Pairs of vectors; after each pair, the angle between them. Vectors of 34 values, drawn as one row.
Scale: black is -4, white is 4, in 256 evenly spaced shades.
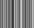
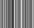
nearly parallel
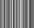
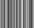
partly aligned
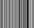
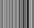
nearly parallel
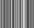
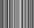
orthogonal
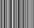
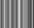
partly opposed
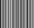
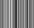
partly aligned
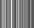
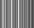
nearly parallel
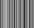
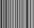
partly opposed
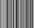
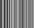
orthogonal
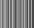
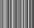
nearly parallel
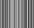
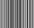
nearly opposite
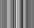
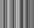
nearly parallel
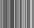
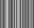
orthogonal
